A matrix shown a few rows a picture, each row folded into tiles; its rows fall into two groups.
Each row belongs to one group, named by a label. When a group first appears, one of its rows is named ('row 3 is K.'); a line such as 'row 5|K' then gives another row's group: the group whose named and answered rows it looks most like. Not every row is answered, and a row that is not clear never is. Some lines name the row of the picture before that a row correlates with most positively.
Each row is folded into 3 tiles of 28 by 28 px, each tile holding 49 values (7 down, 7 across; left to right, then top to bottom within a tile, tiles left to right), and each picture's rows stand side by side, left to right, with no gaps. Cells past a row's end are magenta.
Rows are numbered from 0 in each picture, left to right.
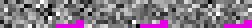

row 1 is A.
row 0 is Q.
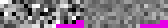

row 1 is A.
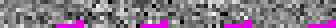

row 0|A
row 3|Q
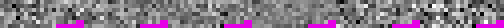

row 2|A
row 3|A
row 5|Q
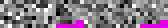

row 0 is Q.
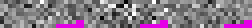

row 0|Q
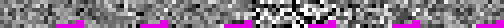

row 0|Q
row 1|A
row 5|Q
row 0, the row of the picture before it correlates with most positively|0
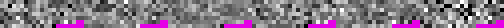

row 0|Q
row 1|Q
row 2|A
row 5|Q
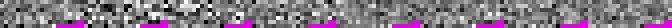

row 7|A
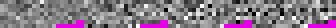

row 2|Q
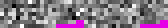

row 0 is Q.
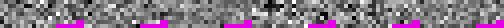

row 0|Q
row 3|Q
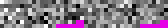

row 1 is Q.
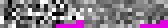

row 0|A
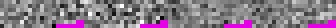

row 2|A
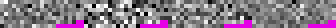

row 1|Q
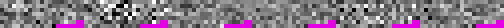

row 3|A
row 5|A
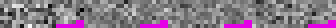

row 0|Q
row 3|A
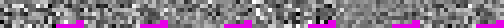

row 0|Q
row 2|Q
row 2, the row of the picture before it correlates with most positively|0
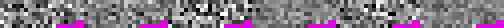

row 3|A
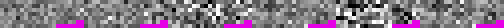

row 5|Q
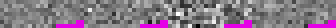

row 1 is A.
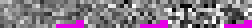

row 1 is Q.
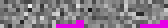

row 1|A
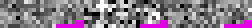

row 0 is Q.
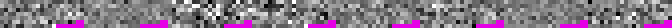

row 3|Q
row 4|Q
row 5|Q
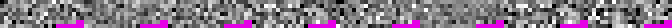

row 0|A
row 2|A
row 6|Q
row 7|Q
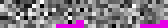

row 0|Q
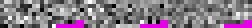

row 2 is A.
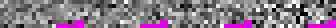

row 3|Q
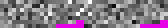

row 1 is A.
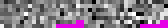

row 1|A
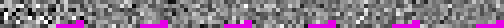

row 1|Q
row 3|Q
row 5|A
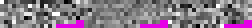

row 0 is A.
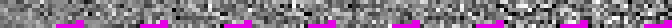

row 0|Q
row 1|A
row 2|A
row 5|A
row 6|Q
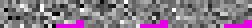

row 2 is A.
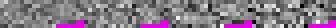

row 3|Q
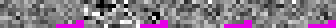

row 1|Q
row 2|Q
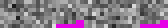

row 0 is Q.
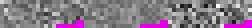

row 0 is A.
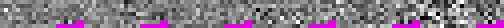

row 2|A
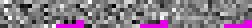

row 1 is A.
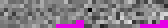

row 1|A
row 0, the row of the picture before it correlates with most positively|1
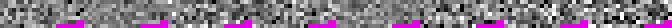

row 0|Q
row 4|Q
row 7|A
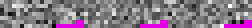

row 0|Q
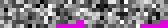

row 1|Q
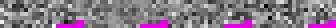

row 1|Q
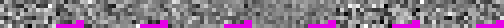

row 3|A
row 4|Q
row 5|A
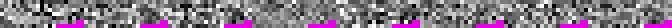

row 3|Q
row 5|A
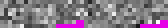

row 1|A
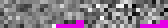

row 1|Q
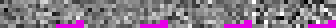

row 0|A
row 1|A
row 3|A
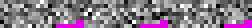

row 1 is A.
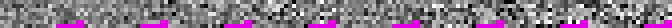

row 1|A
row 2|A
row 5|Q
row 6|A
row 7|A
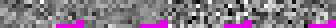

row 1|Q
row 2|A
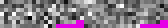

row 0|A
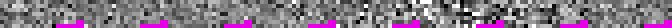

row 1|A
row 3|Q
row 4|A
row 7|Q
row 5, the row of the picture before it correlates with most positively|1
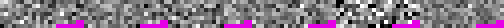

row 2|Q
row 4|A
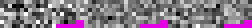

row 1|A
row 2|Q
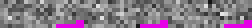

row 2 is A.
